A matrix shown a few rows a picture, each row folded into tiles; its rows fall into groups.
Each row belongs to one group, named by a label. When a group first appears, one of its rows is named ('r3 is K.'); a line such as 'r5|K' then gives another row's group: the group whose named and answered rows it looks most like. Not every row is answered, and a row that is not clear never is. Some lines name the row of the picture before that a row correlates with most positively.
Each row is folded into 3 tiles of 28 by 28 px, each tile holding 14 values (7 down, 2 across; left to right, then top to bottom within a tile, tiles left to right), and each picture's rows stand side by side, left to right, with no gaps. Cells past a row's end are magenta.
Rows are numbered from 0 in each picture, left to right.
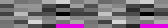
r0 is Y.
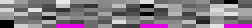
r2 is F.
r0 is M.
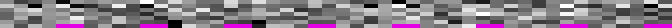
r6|F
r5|F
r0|F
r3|M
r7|Y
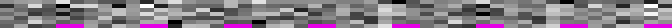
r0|Y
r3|M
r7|F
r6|F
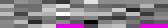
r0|F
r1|M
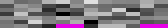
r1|M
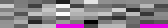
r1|M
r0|F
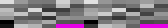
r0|M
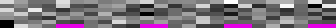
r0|M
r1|Y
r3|Y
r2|Y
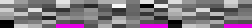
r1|Y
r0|M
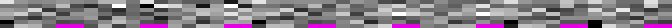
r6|M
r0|M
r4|F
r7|M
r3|M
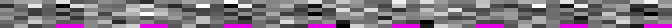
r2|Y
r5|M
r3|Y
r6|Y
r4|M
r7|Y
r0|Y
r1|F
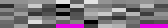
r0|Y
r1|M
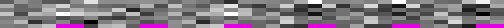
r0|F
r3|Y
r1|M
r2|F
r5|Y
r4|Y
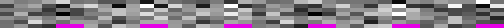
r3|Y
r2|F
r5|Y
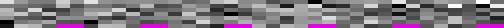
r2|Y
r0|M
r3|F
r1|M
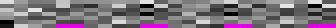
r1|Y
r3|Y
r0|M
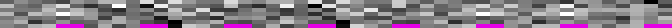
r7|F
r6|F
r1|Y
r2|M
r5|F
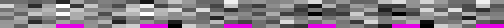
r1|F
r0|F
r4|Y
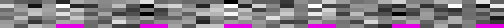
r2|F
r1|Y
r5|Y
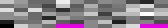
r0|M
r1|F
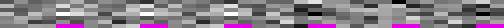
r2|F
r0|F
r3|Y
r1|F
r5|Y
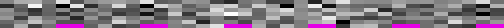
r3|F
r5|Y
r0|Y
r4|M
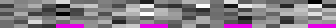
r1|F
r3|F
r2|Y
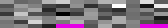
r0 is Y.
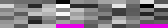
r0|F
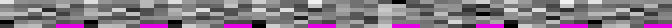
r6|M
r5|Y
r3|M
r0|M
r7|M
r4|F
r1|M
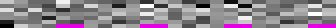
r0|M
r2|F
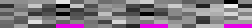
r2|F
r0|Y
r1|Y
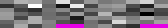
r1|Y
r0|Y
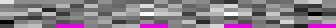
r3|Y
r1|F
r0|M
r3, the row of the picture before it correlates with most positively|1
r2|F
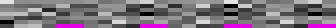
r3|Y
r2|Y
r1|Y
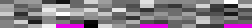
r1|M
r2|Y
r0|F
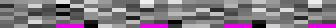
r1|M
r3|M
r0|Y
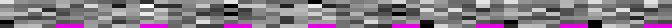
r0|M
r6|M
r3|F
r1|F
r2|Y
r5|M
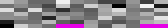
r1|F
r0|M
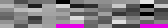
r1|Y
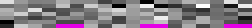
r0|M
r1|F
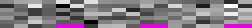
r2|F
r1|M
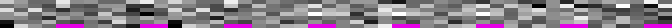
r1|Y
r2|M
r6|F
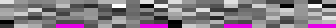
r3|F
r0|M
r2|M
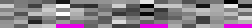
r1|Y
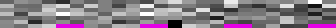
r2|M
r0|F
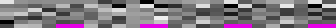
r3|Y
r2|Y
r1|F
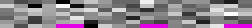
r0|F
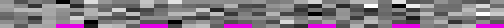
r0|F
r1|M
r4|Y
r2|M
